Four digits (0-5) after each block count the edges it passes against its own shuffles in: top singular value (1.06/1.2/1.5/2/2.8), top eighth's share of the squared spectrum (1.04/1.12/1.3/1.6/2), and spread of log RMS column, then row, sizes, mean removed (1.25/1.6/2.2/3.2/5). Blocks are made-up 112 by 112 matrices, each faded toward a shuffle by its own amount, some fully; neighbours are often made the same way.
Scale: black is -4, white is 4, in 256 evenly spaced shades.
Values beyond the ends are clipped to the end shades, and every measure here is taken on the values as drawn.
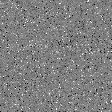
0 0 0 1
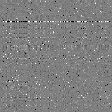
5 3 1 2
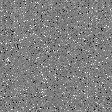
3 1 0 0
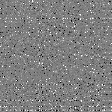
4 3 1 2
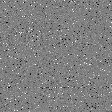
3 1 0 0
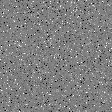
0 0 0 0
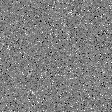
1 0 0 0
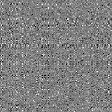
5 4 3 3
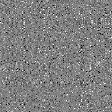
4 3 2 2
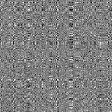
5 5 4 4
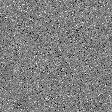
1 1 0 0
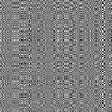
5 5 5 4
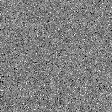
2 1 0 0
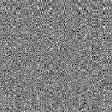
5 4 3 3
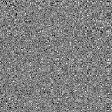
4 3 2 2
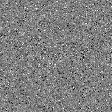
3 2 1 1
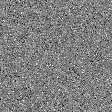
2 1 0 0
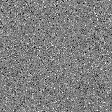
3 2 0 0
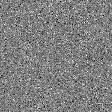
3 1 0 0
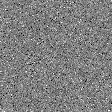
2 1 0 0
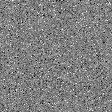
2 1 0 0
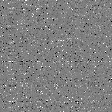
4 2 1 1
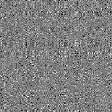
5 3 2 2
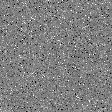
2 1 0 0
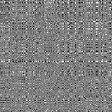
5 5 3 3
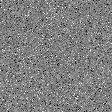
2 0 0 0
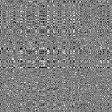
5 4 3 3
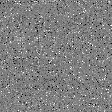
3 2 0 1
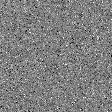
0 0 0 0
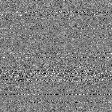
2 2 0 4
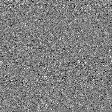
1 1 0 2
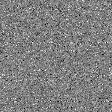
1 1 0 2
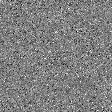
0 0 0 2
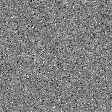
0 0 0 0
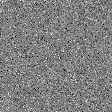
0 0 0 0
